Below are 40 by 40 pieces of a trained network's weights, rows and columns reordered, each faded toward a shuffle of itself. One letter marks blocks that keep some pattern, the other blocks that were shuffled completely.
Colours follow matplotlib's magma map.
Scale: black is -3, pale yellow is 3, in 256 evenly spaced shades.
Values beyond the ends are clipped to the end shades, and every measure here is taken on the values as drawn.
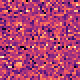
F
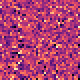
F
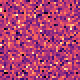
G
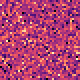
G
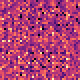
F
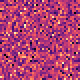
G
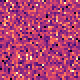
G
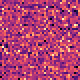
F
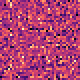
F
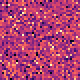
G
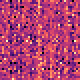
F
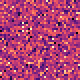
G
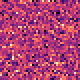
F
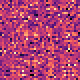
F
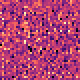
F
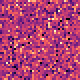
G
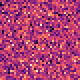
G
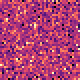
G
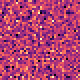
F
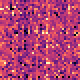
F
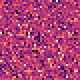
G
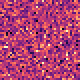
G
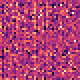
F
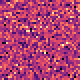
G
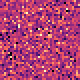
G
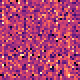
F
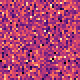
G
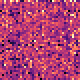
F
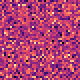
F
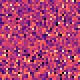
F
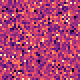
G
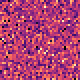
G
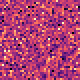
G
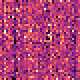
F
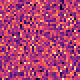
F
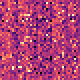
F
